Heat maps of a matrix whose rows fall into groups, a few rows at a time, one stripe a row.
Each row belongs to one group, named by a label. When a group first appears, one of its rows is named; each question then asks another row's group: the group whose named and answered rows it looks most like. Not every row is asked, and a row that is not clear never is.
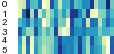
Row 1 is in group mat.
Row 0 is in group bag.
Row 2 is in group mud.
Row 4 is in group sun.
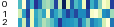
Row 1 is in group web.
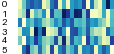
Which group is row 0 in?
mud
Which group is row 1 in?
web
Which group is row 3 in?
mat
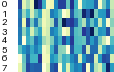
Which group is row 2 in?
sun
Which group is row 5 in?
mud
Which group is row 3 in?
bag
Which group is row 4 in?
sun
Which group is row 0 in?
sun
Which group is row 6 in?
bag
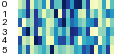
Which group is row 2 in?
sun
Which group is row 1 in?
mat
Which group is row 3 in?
mat
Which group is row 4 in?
sun
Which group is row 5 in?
bag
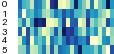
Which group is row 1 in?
sun
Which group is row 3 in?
sun
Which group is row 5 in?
web
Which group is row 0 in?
mud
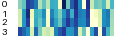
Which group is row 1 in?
web
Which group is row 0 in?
mat
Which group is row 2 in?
web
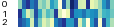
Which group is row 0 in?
mat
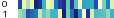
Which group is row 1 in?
mat
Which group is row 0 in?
sun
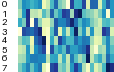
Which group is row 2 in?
sun
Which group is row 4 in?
web
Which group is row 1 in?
web
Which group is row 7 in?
mud
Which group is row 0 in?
mud
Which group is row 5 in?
web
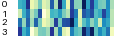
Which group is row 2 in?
sun
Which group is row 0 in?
bag
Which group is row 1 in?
bag
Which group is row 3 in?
bag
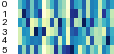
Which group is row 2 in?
bag
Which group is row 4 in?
mud
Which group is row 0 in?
mud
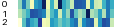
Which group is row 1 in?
mat
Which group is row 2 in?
bag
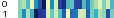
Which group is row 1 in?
mat
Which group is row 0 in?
web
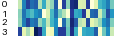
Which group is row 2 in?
mat
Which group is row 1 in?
mud
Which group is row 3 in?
sun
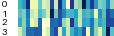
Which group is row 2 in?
bag
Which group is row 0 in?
bag
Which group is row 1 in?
bag
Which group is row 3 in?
mud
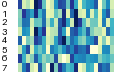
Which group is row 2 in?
web
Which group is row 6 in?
mud
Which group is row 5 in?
web
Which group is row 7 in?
bag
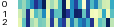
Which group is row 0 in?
mat
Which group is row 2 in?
bag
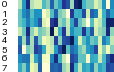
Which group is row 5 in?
sun
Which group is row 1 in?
mud
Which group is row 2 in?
mud
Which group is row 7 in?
bag
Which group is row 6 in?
mud
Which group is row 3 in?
bag
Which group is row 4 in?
sun
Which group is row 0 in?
web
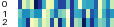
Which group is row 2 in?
bag
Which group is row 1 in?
mud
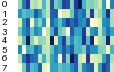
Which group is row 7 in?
bag
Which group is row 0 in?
web
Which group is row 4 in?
bag
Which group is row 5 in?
sun
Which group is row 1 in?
mud
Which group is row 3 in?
mud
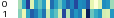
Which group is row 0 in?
web
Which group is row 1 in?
mat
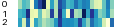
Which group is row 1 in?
bag
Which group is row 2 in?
sun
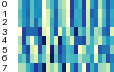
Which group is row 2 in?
mud
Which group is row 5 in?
bag
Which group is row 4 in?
web
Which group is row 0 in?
mud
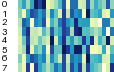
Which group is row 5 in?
web
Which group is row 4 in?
bag
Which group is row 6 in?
mat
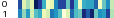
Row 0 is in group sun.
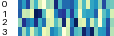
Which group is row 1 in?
sun
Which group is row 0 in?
sun
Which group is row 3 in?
bag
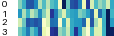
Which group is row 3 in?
mud
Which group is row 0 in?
mat
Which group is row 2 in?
mud
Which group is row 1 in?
bag
